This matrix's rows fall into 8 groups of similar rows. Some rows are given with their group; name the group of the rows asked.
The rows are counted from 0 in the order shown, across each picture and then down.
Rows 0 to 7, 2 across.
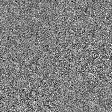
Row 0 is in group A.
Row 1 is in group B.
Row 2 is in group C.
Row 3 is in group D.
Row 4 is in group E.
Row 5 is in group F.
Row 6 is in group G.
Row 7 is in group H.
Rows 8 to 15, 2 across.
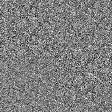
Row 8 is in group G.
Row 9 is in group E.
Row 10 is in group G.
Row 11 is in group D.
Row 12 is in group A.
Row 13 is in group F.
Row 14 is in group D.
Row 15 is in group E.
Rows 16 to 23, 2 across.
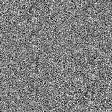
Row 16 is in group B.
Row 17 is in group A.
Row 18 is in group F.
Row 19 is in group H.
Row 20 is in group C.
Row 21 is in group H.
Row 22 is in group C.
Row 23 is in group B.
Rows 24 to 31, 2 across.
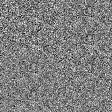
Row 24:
H
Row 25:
G
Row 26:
F
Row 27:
G
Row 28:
G
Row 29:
E
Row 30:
G
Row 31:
D
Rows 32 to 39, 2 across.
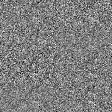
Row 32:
F
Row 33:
H
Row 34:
D
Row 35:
D
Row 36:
G
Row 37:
A
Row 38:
F
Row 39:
F
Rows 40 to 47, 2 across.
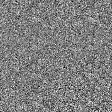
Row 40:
A
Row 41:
H
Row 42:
D
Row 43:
D
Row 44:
A
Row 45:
G
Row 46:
H
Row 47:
D
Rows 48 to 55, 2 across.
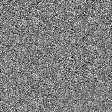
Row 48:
F
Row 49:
B
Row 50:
D
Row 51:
A
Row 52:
H
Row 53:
A
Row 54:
H
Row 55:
D
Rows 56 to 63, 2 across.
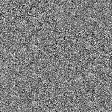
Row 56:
G
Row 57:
A
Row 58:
F
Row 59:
C
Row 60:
A
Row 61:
F
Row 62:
B
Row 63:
C
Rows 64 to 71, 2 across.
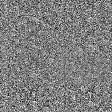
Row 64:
H
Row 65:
C
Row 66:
A
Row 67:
F
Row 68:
C
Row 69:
D
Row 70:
G
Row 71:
E
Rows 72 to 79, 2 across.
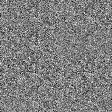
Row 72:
C
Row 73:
B
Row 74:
C
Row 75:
A
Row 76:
G
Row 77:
G
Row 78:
F
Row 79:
A
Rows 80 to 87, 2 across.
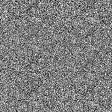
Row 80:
A
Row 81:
H
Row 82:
H
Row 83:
E
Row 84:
A
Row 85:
B
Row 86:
H
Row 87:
H
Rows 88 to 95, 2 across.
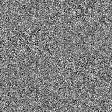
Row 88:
B
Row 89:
G
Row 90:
G
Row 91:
G
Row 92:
C
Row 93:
H
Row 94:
C
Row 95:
D
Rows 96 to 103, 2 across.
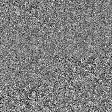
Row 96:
E
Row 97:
C
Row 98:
H
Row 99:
B
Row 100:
A
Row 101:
E
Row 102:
G
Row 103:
D
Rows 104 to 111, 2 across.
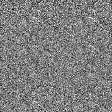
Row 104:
F
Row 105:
F
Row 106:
G
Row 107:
F
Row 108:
C
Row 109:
B
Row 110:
F
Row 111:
H
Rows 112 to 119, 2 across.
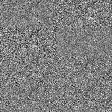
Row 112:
F
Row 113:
F
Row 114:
F
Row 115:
A
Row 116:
D
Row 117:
B
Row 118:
B
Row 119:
B
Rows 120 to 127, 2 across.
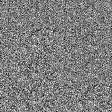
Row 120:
C
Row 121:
C
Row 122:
F
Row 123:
A
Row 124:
B
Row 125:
A
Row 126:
G
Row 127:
F
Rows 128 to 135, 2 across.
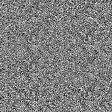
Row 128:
D
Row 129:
A
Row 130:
G
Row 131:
G
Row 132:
G
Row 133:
H
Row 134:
G
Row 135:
G
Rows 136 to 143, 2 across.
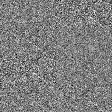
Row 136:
D
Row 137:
F
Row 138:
E
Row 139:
H
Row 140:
F
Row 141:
A
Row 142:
C
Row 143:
A
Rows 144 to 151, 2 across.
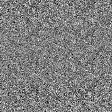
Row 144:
G
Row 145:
H
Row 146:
A
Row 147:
E
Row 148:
C
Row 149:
E
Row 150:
C
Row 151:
G
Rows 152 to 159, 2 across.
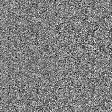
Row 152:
A
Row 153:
D
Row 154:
C
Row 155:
F
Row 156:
A
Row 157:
D
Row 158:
D
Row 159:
D
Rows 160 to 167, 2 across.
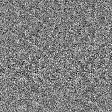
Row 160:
E
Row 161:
C
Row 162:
E
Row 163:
D
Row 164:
G
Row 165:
G
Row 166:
H
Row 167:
A
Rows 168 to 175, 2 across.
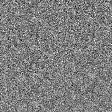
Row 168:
A
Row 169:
C
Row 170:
C
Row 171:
D
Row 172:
G
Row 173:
H
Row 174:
H
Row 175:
E
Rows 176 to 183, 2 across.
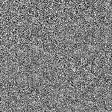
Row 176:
B
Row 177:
C
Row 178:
H
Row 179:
B
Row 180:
H
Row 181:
E
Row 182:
C
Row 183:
A
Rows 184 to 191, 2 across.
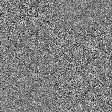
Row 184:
G
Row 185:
B
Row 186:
C
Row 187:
H
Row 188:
B
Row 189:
F
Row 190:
A
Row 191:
F
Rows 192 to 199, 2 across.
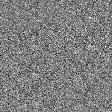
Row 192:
E
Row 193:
F
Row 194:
C
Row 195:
B
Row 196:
B
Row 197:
G
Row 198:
H
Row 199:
B
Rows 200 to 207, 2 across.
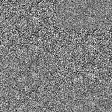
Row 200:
F
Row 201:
B
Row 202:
H
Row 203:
F
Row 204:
B
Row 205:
H
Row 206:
E
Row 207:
H
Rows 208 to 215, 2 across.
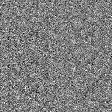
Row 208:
D
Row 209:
D
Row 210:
C
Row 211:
E
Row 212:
C
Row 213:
E
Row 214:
E
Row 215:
B
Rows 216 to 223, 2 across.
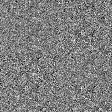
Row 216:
A
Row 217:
C
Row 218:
A
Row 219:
E
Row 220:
F
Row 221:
A
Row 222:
E
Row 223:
E
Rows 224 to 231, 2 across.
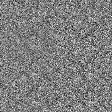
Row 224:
D
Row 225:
D
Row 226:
C
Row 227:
E
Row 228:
F
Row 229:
G
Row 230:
A
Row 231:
G
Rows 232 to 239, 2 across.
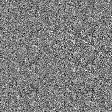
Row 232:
C
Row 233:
D
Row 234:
F
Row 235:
E
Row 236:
E
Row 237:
E
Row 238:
C
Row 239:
C
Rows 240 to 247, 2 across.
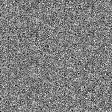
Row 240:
H
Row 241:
C
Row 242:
C
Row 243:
D
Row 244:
C
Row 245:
B
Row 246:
B
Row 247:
E
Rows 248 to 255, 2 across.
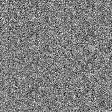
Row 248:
C
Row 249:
C
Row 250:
C
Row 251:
H
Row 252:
D
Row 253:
G
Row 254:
A
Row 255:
C
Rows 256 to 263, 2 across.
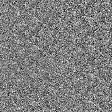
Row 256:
E
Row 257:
G
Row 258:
E
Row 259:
F
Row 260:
C
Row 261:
H
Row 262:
C
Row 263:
F
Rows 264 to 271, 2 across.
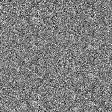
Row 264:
F
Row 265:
C
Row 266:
D
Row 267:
D
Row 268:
E
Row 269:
H
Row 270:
F
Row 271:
E
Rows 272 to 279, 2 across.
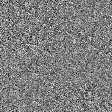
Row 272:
E
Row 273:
D
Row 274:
G
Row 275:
E
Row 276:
B
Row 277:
G
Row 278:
D
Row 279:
G
